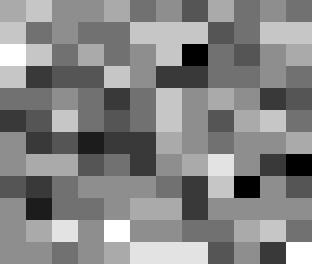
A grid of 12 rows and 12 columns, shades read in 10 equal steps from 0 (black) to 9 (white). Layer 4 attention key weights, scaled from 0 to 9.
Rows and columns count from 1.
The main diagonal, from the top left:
6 4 4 3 2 4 6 6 7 5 7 9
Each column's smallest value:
2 1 3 1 2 2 2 0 3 0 2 0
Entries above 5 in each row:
4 6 5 2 2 4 2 4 1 2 5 5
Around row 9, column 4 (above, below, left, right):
3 4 4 5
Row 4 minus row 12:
2 -3 -1 -2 1 -3 -6 -6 1 -1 3 -5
